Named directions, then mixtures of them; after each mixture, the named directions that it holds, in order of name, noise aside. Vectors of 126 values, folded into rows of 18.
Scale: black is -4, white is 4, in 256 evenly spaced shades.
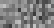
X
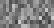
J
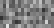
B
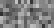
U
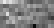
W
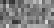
B, W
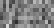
B, J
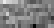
W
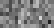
J, U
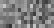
X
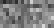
U, W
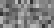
U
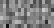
B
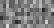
B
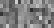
B, U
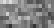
W, X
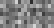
U, X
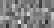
B, J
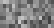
J, W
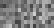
X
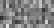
B
